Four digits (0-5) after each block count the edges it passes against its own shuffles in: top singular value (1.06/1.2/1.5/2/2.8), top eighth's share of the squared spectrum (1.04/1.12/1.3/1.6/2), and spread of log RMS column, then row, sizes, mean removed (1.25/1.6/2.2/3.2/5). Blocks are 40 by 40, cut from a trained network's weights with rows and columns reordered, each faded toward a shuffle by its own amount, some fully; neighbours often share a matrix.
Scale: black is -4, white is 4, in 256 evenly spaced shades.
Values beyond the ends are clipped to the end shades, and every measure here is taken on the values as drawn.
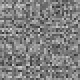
4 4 2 1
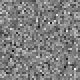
0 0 0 0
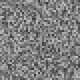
2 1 0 0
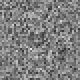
3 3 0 0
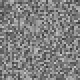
0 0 0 0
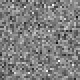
1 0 0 0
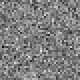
0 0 0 0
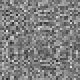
4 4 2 1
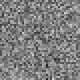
1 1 0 0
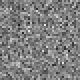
1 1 0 0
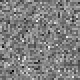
0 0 0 0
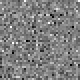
2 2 0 1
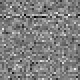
3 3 0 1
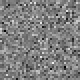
3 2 0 1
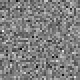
2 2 0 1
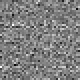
3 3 0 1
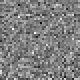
3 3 0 1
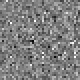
3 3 1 1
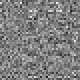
3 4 1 2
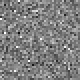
1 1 0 0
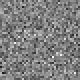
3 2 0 1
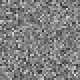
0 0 0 0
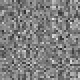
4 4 2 2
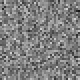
2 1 0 0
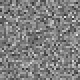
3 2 0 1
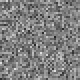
0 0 0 0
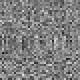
4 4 2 2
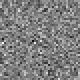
3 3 1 1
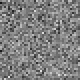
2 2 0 0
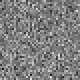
3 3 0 0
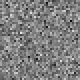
1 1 0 0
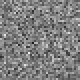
2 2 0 0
